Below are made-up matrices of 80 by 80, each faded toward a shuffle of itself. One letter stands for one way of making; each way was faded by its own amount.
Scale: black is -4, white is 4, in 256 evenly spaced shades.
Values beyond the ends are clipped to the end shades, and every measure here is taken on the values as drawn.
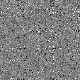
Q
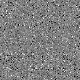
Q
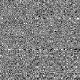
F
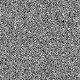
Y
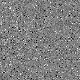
Q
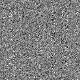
Y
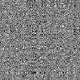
F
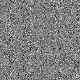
Y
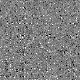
Q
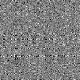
F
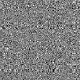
F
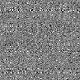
F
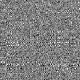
F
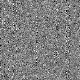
Y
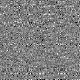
F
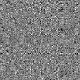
F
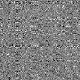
F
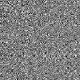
F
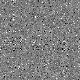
Q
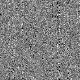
Y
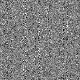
Y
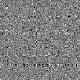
F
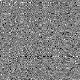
F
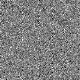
Y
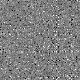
Q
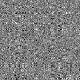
F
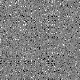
Q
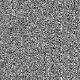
Y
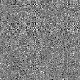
F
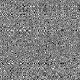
F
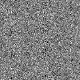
Y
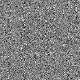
Y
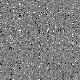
Q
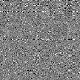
F
